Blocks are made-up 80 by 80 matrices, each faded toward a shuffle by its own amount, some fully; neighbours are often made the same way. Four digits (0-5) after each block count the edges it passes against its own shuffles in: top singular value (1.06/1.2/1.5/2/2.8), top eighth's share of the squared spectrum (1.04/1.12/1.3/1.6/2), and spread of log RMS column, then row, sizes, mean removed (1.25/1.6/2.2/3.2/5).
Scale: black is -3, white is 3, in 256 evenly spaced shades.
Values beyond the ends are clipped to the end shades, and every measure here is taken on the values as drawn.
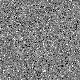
1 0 0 0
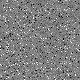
1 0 0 0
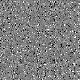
3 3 2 1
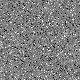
0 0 0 0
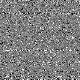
1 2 0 3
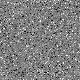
0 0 0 1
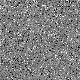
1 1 0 1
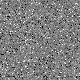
0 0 0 0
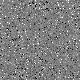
1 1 0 0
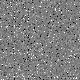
1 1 0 0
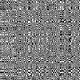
5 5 3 3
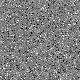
0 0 0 0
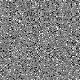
4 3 2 1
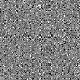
4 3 2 2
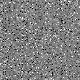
3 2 1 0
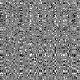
5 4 3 3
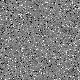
2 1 0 0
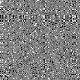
4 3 2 2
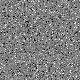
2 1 0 0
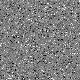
2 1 0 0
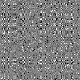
5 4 3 3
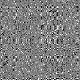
5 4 3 2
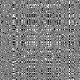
5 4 3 3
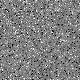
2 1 0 0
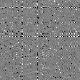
4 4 2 2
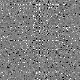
4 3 2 2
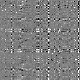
5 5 3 3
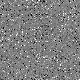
3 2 0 1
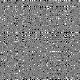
4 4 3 3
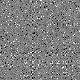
3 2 1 1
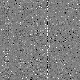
4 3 1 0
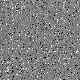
3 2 1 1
